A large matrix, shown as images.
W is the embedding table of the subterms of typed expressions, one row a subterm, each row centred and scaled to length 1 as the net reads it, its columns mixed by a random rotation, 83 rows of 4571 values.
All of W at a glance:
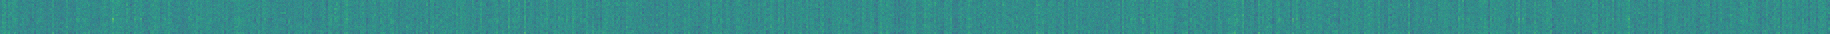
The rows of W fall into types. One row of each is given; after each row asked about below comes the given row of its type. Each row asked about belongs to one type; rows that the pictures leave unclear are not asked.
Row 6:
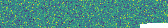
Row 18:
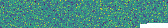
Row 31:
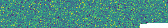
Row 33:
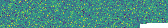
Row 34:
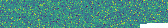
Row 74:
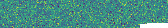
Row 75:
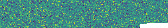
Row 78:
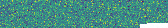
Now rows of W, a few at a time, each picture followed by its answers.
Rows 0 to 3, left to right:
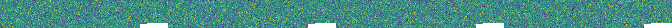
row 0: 34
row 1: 33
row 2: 74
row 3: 75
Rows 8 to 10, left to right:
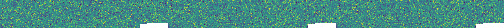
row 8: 34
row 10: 18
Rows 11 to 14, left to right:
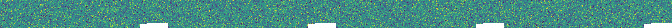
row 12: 18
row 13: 18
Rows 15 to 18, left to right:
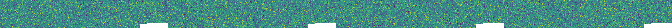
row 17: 74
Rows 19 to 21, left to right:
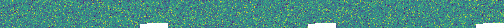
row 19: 78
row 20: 31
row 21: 6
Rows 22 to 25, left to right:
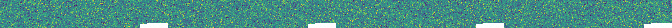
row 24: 34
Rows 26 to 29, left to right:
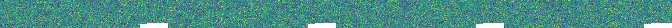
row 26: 74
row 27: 31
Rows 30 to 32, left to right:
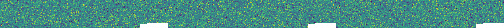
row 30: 6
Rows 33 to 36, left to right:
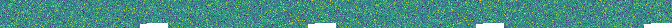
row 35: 34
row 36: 34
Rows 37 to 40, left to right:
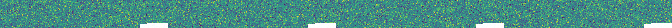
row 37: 78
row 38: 6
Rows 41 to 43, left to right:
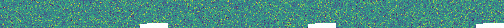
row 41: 74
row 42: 75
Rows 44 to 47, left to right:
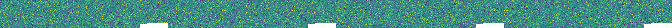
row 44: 6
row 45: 33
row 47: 31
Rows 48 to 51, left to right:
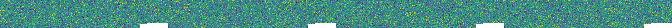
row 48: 31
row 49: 18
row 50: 74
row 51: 18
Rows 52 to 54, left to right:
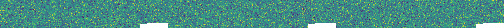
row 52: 31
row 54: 6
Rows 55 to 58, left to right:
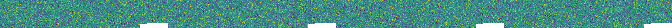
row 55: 74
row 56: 31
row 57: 78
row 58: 34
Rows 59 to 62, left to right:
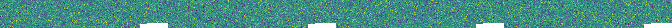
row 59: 74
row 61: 34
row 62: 74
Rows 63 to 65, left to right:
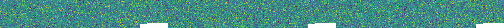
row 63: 75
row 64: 6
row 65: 75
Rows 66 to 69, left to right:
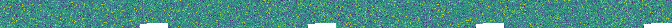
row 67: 34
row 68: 75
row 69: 18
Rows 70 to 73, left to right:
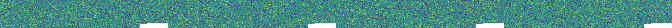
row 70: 31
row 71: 75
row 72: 34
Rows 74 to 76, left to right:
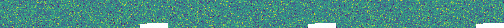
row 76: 18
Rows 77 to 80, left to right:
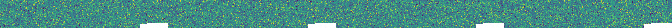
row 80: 18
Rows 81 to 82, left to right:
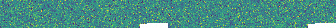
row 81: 18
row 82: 74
